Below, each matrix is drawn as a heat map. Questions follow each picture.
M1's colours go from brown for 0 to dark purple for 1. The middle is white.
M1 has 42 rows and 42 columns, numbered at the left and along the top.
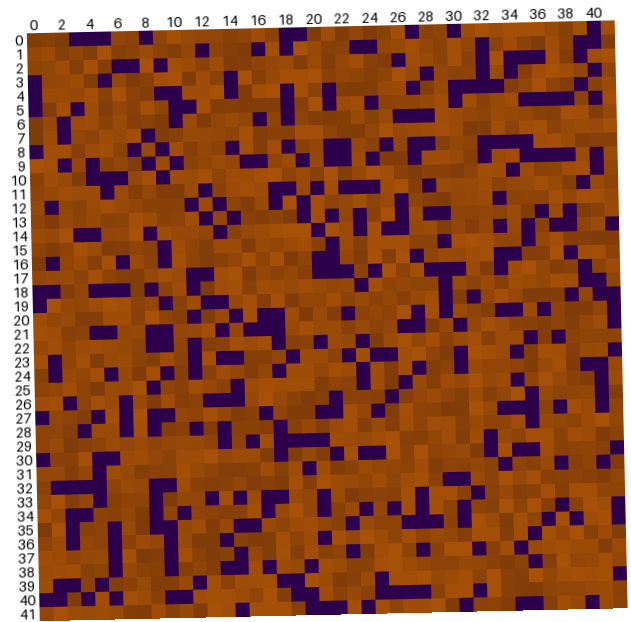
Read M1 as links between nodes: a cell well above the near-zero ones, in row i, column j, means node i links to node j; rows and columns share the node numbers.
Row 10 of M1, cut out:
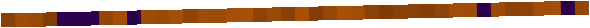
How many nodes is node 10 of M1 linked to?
6
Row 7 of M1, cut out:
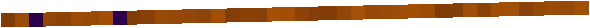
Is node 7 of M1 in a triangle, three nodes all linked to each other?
no
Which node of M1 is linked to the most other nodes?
node 9
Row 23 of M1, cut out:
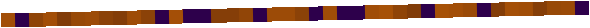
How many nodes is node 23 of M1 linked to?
11
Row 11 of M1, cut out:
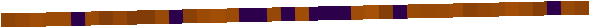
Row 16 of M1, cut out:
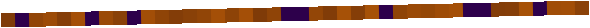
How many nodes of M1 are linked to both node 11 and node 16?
1
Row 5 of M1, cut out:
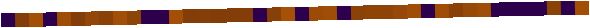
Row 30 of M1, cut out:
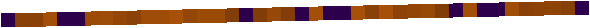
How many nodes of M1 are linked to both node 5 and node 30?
4
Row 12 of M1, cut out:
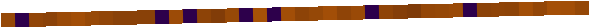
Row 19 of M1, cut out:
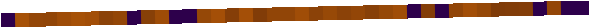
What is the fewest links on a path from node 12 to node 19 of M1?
1
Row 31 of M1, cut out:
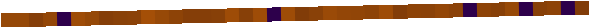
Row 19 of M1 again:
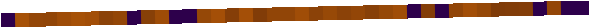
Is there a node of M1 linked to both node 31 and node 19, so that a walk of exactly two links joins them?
yes
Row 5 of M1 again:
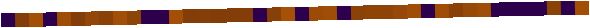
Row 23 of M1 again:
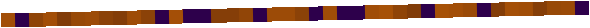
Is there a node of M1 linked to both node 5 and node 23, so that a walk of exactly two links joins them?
yes
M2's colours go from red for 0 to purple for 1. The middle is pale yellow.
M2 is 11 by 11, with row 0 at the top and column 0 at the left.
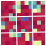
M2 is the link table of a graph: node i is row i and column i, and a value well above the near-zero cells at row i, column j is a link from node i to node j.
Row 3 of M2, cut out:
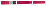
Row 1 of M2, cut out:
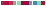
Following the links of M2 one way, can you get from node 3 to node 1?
no
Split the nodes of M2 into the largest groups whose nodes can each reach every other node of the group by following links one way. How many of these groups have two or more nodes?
1
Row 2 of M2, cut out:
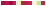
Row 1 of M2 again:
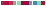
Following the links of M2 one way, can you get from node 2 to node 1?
no
